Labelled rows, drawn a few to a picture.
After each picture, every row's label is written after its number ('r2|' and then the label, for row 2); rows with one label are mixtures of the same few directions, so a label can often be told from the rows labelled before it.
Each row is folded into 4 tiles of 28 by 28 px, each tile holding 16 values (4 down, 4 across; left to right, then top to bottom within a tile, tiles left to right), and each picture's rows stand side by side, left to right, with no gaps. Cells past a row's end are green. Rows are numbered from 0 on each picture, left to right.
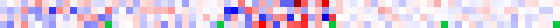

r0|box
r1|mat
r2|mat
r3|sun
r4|mat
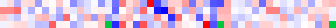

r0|mat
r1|sun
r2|sun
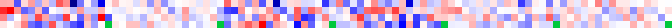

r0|mat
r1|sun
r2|sun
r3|mat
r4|mat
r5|sun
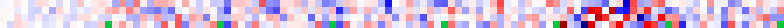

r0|box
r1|mat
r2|sun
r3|sun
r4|sun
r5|box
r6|box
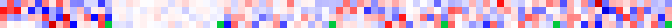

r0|mat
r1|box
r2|box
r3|mat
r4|sun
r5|sun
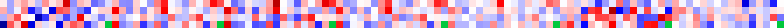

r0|box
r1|sun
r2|sun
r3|sun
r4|sun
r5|box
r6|mat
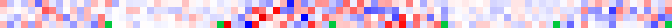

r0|sun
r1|mat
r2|box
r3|mat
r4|sun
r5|box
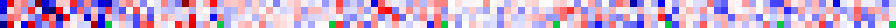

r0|sun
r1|mat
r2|sun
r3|sun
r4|box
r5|mat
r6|sun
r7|sun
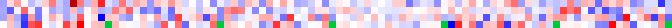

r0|mat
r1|mat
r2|mat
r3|mat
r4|box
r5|mat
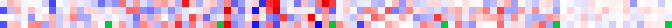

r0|sun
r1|mat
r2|sun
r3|box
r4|box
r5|mat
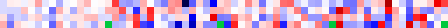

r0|box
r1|mat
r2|box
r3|sun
